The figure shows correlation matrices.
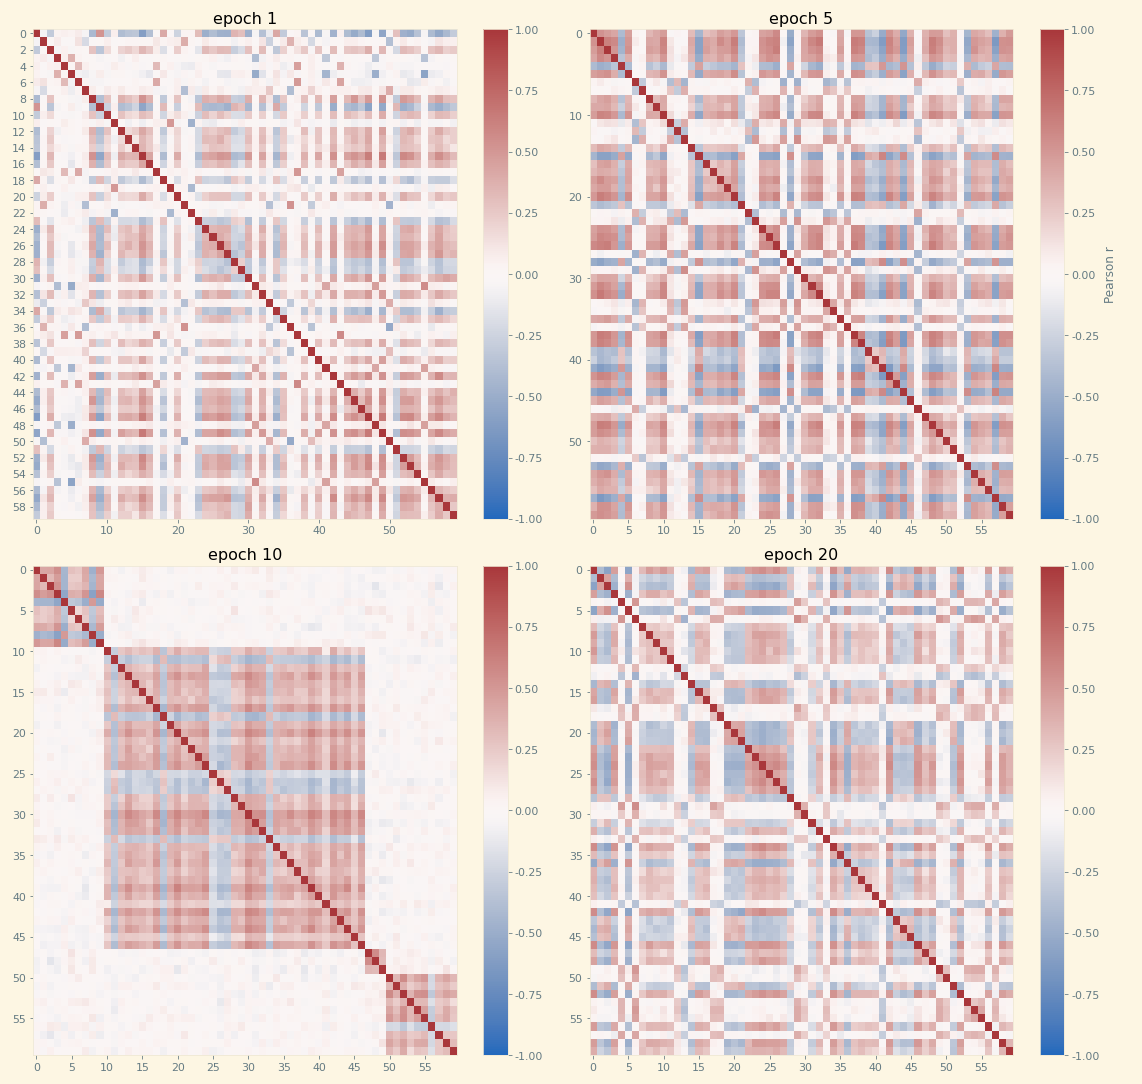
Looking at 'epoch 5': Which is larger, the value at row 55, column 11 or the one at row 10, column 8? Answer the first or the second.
the second
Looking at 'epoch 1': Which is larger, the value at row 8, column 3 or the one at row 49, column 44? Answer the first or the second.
the second
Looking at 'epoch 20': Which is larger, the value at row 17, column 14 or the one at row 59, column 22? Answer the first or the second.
the second
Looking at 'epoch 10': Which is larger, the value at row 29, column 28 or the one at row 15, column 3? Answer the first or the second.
the first
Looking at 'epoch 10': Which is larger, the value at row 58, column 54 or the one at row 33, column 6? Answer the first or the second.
the first
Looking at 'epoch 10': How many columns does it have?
60
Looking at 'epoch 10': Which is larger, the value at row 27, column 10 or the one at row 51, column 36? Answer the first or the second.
the second
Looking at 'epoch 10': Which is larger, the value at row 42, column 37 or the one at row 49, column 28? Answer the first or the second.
the first
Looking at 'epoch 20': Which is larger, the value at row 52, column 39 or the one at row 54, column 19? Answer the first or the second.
the first
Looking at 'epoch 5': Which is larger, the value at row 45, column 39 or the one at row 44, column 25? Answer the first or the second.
the first
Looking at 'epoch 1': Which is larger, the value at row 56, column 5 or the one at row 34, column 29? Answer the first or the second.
the second
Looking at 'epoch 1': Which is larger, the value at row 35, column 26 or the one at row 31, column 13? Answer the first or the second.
the first
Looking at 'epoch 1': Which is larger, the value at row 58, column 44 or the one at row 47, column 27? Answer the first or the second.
the second
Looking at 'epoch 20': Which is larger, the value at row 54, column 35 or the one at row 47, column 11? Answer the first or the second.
the second
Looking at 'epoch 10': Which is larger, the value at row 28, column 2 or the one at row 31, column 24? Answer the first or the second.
the second
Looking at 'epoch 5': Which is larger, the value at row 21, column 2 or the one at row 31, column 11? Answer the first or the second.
the second
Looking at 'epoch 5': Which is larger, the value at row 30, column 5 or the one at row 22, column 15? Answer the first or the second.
the first
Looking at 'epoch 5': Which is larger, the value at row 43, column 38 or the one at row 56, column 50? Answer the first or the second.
the first
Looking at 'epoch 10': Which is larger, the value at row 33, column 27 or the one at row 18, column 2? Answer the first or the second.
the first
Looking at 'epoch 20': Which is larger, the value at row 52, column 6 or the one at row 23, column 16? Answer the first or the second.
the second
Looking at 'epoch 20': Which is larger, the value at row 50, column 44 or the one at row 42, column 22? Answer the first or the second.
the second
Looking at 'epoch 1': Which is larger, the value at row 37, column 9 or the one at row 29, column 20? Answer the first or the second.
the first
